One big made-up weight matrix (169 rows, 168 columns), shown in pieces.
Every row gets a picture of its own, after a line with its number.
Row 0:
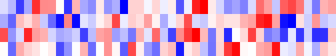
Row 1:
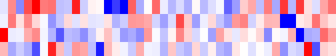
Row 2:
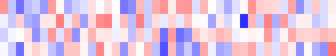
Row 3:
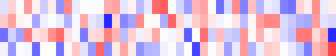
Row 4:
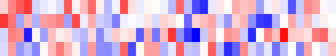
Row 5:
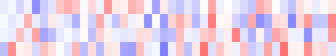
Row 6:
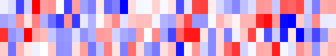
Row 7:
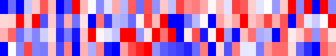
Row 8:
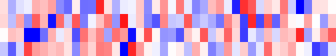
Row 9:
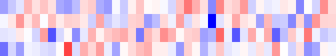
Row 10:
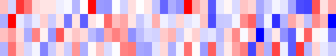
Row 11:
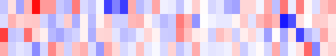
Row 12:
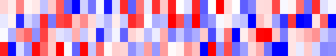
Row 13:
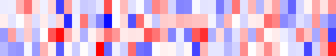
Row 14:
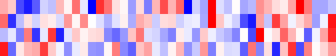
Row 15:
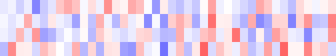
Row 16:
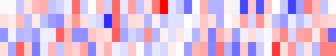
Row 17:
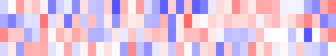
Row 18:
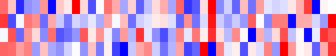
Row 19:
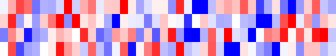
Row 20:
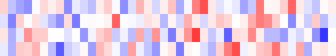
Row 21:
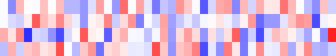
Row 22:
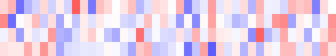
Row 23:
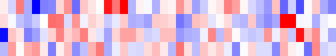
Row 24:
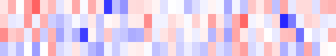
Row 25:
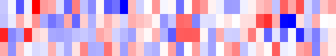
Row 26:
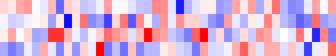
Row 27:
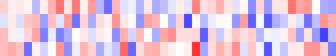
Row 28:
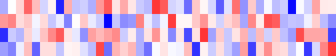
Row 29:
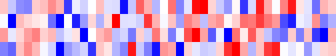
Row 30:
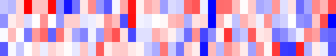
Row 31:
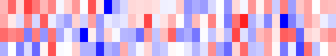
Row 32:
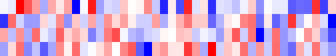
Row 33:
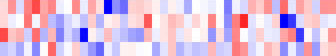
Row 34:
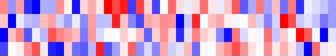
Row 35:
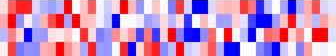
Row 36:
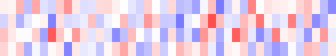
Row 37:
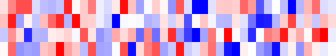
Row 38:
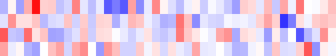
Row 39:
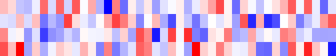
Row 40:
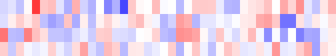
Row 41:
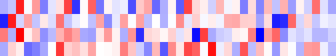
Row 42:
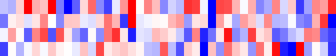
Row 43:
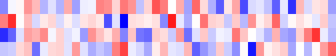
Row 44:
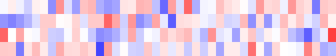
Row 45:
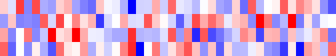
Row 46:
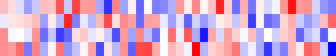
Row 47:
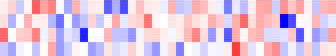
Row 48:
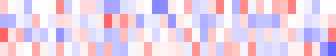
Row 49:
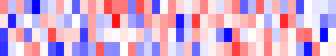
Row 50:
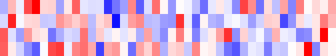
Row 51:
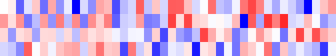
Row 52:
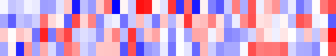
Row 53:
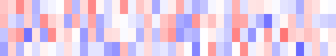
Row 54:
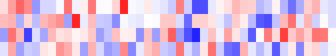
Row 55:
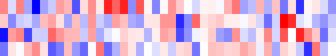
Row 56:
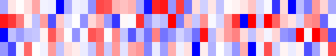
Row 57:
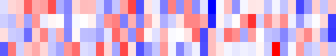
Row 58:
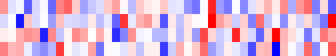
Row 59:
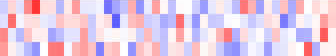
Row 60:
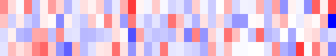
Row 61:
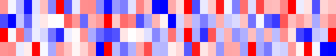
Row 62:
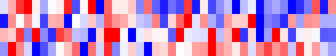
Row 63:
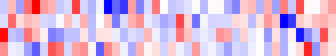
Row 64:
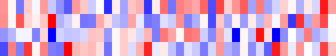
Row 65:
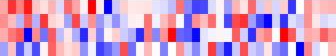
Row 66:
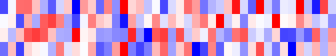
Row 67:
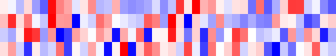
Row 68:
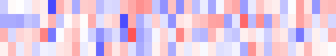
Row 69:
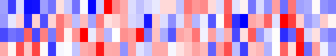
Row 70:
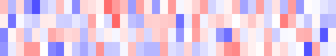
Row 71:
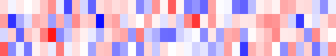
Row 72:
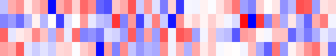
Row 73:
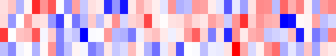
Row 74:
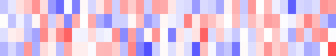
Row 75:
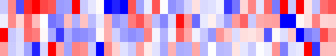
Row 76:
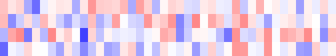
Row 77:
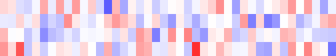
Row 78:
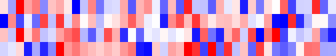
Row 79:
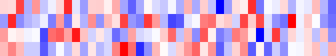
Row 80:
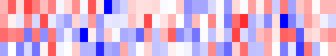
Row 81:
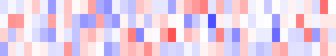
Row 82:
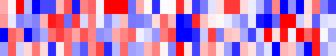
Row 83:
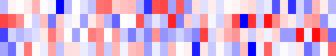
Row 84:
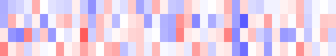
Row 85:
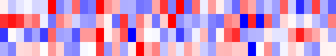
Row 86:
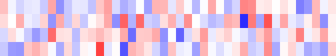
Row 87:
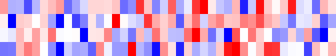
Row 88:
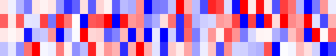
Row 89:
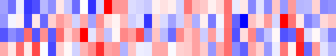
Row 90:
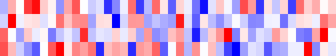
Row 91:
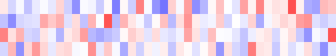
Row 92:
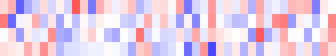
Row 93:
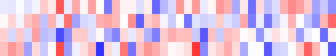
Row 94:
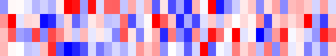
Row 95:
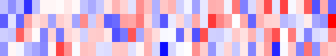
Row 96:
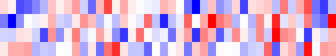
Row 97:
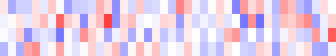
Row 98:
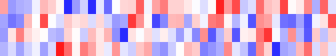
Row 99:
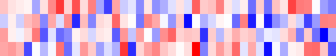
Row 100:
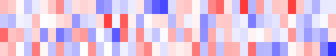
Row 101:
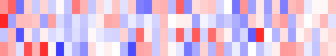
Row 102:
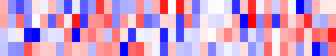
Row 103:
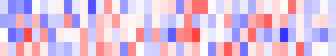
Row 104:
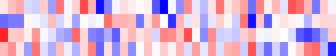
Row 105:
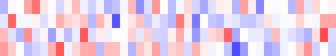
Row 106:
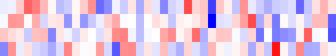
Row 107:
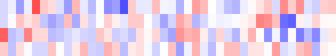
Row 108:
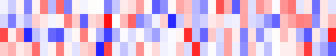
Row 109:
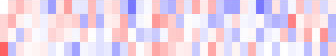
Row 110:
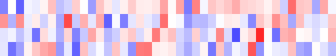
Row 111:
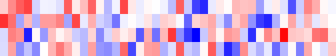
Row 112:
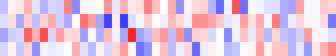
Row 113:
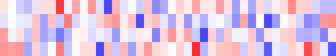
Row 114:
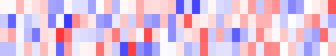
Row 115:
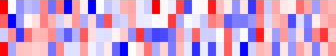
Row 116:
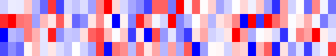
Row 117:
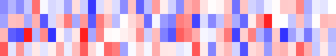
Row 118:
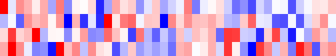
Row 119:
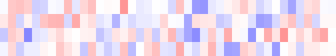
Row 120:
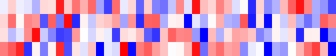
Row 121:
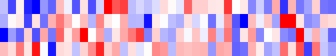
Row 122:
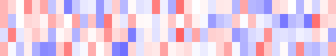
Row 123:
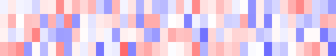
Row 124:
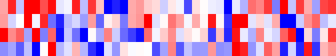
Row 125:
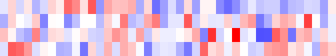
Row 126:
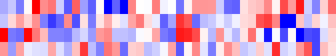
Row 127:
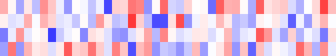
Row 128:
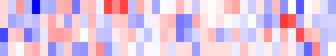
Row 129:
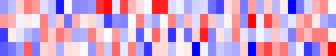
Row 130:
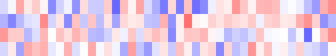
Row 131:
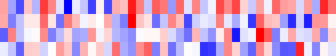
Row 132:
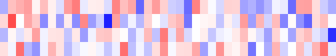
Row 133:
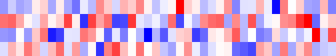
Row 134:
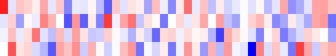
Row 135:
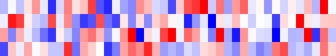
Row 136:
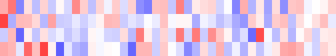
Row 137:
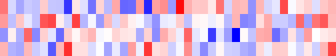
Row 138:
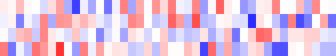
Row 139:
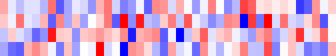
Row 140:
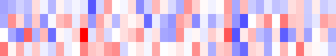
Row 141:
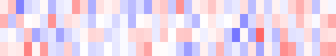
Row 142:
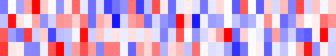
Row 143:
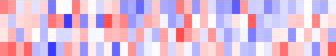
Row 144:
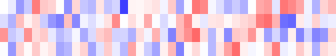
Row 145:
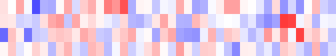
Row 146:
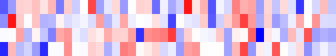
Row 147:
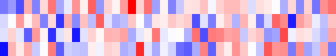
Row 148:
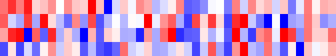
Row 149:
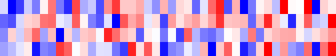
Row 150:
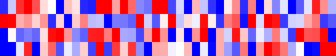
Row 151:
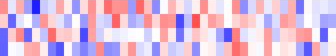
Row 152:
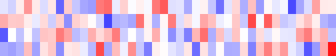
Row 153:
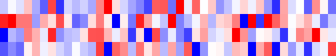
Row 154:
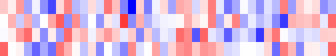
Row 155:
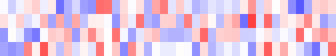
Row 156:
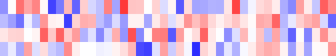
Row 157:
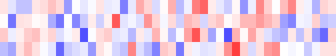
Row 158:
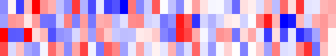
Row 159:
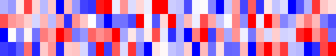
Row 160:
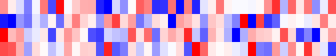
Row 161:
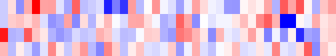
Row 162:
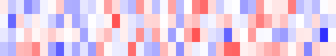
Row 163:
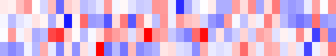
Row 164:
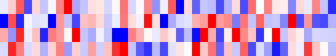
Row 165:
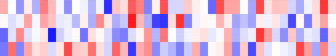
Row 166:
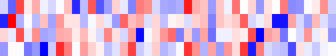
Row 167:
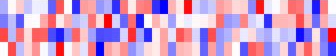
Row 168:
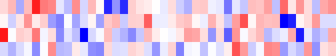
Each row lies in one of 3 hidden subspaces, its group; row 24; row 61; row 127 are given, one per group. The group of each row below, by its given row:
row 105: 24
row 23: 24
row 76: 24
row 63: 24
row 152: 61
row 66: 61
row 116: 61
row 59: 24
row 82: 24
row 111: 24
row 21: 61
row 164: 127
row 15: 127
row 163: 61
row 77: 61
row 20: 24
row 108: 61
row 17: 61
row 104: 61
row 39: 61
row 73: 24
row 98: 127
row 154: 127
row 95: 127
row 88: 61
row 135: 127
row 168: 24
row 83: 61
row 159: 61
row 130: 61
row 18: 127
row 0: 24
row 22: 127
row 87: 24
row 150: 61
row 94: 127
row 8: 61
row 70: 24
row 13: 61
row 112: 61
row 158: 24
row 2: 61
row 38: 24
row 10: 127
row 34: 24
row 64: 127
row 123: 61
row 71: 127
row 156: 61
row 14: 127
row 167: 61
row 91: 61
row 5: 127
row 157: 24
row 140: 24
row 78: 127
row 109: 127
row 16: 61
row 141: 127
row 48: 61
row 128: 24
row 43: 61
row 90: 24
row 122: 127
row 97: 61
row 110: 127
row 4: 24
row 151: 24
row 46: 61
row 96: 127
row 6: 24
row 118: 127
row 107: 24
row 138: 127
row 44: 61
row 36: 127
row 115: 127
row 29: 24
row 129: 61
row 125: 127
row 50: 24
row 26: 61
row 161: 24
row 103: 24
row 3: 61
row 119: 24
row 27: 61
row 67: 61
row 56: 61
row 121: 24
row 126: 24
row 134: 127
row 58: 127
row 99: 61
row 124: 24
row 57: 127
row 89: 24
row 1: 24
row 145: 24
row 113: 61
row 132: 61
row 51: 61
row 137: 127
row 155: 61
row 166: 127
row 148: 24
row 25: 24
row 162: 24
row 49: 24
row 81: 127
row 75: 24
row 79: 127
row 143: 127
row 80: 24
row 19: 24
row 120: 61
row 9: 127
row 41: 127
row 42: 127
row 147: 127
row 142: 24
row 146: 127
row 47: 24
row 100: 61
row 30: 127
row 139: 61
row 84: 24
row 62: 127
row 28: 61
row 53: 24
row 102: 61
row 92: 127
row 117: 24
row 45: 127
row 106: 127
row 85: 61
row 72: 61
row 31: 24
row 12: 127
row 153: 61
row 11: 24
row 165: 127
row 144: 24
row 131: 127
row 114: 61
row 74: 61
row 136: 127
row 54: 24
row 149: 127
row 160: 61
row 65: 24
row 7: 127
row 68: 61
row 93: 61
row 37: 24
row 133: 61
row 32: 127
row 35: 24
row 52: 61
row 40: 24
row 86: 61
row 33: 24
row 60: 127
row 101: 127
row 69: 24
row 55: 24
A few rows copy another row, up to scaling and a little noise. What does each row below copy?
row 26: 163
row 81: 135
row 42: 30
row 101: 136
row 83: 56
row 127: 165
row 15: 5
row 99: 27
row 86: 139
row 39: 77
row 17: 130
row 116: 153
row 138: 12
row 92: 22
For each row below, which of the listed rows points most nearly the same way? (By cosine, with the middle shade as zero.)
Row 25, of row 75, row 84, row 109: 75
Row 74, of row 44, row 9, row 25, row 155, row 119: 155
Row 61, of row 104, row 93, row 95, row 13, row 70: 104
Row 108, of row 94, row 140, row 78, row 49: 140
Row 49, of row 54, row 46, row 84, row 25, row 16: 54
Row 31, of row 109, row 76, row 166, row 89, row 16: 76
